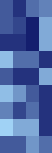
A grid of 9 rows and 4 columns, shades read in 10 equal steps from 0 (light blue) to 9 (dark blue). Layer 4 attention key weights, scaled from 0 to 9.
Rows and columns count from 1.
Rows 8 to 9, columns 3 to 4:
2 8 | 3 5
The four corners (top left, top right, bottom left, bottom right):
6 4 6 5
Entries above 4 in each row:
3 3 3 3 3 2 3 1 3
